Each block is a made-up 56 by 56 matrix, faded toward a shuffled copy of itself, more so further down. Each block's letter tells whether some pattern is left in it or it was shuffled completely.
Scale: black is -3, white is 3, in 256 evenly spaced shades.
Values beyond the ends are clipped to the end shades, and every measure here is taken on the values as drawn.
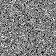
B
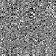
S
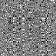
S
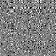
S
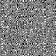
S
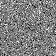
B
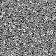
B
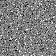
B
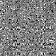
S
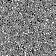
B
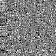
S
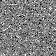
B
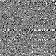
S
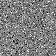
B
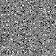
S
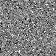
B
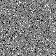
B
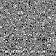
S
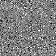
S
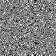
S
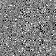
S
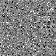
S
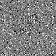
S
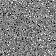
B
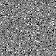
S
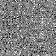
S
